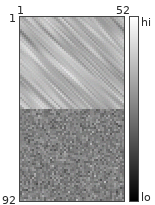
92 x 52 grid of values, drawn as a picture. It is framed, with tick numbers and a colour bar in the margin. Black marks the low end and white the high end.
The table splits into 2 rows of 1 panel. Panel 1,1: high, slanting down to the right. Panel 2,1: middling, fine-grained.
